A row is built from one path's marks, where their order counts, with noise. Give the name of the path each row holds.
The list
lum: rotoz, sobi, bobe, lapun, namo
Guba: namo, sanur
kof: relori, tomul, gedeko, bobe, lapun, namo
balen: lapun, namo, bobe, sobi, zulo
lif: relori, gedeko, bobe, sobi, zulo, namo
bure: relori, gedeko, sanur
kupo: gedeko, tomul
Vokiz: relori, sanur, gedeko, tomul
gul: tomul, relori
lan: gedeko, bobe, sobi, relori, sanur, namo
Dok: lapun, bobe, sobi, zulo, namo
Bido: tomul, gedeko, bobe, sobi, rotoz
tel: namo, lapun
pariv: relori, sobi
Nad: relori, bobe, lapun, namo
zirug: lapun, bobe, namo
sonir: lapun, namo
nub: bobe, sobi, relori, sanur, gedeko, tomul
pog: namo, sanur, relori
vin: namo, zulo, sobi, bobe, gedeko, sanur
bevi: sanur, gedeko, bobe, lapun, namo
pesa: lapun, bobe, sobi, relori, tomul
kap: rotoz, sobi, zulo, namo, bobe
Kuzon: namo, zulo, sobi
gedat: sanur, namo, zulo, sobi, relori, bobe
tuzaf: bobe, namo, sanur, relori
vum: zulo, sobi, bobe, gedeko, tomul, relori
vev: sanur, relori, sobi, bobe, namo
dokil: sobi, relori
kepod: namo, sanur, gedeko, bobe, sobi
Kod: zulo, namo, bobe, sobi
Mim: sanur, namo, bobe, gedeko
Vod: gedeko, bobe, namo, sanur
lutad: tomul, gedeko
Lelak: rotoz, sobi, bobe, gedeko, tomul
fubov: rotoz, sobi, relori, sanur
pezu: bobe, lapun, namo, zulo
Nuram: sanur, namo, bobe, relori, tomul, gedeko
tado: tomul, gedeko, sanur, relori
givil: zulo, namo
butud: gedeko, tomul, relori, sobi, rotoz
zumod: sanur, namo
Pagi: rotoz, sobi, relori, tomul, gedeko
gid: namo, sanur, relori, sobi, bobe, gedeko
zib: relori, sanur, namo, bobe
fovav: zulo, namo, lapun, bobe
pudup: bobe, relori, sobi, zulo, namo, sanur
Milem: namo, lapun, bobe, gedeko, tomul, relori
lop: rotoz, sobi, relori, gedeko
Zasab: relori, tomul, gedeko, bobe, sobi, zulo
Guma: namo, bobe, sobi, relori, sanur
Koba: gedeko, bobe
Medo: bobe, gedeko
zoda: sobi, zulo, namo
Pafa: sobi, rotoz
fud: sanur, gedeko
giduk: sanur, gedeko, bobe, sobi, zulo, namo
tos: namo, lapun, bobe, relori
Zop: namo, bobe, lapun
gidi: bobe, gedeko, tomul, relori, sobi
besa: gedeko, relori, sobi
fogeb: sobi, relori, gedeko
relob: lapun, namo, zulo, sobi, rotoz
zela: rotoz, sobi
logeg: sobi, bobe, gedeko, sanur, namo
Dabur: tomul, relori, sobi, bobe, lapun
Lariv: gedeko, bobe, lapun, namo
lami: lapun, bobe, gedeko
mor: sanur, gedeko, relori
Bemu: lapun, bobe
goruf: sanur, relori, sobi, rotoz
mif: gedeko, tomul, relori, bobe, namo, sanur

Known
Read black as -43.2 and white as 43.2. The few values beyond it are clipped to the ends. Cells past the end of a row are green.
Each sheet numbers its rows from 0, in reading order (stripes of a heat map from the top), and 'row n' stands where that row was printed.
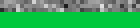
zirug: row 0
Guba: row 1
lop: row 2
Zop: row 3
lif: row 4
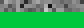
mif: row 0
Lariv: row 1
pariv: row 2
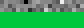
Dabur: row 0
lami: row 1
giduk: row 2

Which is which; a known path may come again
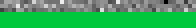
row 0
tos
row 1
Guba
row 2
zumod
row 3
pudup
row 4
giduk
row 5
Dabur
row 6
logeg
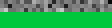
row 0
lop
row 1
mif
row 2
Pagi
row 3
Zasab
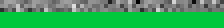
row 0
zirug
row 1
Bemu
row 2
Zop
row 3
lutad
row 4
kof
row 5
lami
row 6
tado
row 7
bure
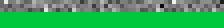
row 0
mor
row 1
pezu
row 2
pesa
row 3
lif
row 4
dokil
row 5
Lariv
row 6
bevi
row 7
Bido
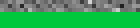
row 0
besa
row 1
fogeb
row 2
pariv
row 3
goruf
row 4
fubov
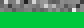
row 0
Vokiz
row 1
pog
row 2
gidi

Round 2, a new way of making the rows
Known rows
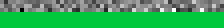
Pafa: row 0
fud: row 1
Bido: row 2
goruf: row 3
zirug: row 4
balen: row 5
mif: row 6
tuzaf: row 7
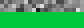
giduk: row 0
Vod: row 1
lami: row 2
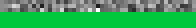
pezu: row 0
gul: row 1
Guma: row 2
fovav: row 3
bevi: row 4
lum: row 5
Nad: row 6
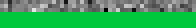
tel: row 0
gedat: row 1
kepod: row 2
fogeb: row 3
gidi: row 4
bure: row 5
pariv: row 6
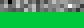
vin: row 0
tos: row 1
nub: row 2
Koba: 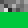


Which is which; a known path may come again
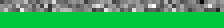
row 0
balen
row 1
vev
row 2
zumod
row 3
Dok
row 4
Bemu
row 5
kap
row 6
tado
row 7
logeg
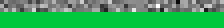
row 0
lutad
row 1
Guma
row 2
Mim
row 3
bevi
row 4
sonir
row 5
pudup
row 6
kepod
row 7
Vod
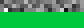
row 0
mif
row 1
fud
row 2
Lariv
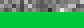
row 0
zib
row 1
bure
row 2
gedat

